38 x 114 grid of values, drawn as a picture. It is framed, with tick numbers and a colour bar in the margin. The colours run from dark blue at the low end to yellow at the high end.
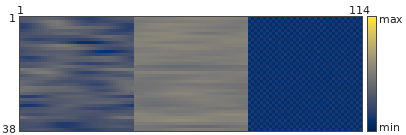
The table splits into one row of 3 panels. Panel 1,1: low, streaked across. Panel 1,2: middling, streaked across, faint in contrast. Panel 1,3: very low, checkered, faint in contrast.
